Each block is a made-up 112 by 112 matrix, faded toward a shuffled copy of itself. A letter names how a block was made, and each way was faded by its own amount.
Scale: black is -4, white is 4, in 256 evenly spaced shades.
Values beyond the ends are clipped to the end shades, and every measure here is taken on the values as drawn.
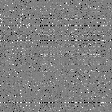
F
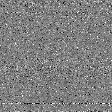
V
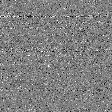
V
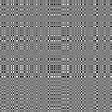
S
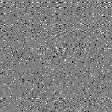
F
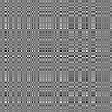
S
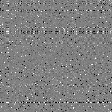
F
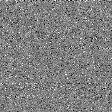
V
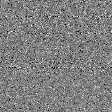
V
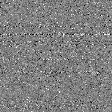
V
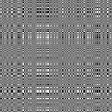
S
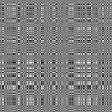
S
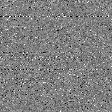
V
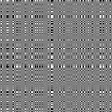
S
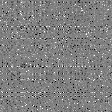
F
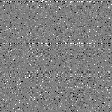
F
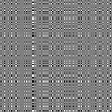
S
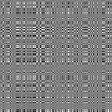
S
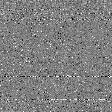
V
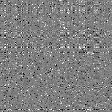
F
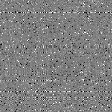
F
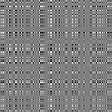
S
